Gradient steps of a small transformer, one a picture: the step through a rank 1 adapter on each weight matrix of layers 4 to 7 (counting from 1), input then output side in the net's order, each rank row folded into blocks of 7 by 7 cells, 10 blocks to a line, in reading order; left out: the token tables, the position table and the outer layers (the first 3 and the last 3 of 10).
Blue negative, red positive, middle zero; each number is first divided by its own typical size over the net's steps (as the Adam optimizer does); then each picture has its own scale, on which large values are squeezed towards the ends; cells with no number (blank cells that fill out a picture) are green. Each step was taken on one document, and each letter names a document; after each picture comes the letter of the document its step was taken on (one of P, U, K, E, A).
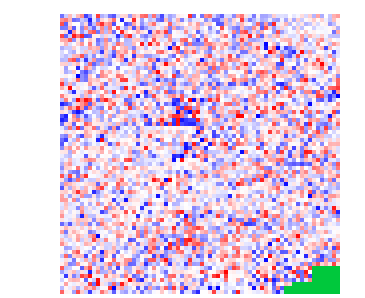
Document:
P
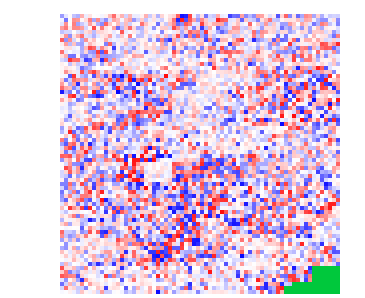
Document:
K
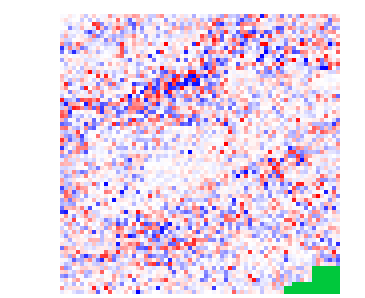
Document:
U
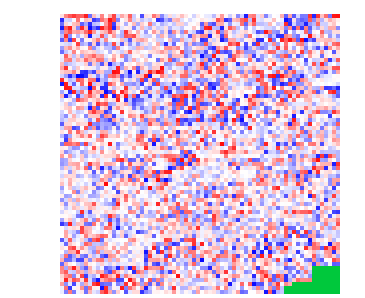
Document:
P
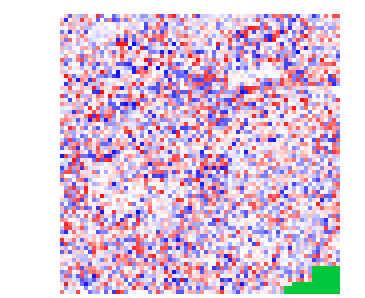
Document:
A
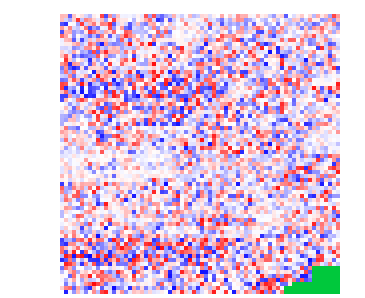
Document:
P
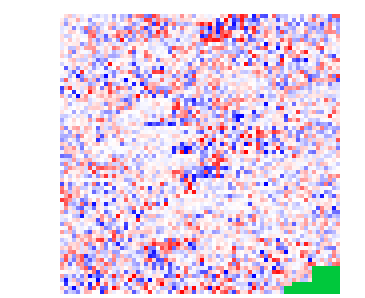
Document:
P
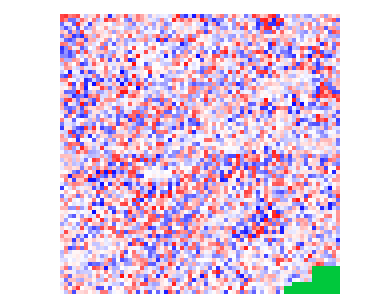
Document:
K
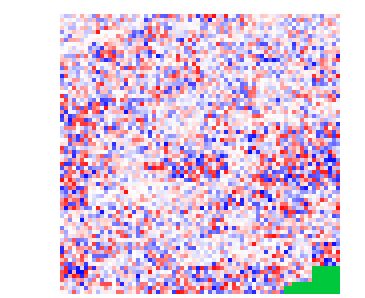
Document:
A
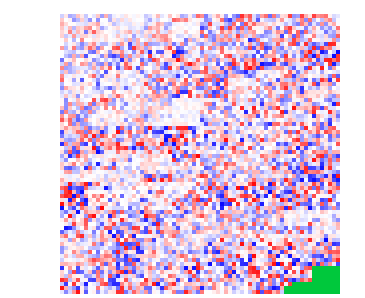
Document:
A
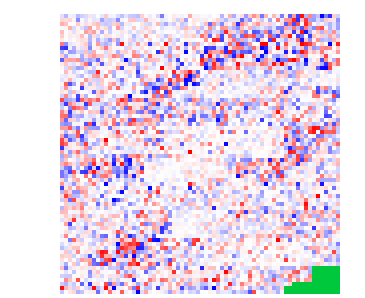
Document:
U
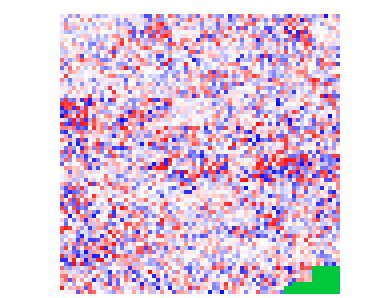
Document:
A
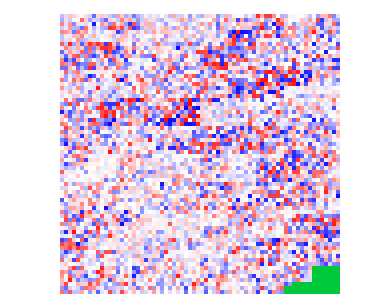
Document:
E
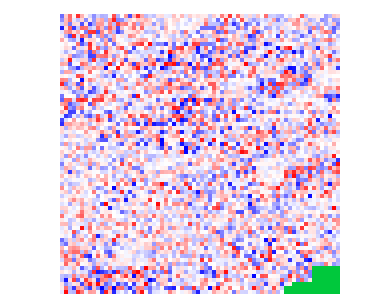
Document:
P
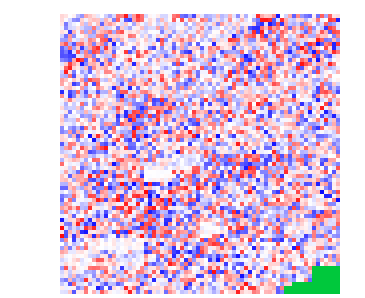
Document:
K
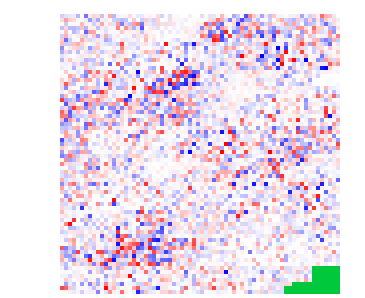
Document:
U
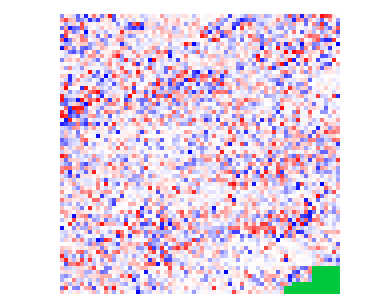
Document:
U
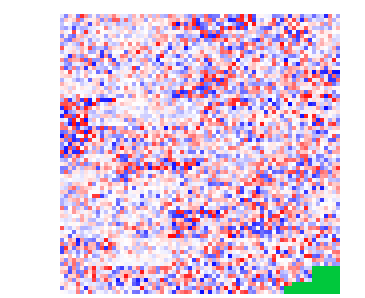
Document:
A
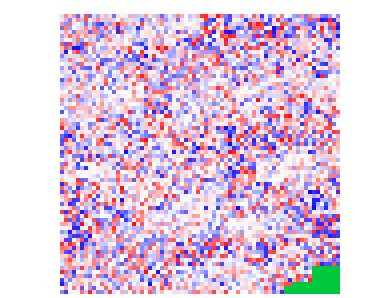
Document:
E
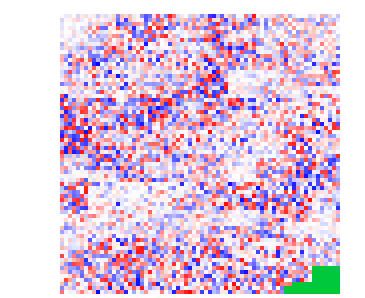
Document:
A
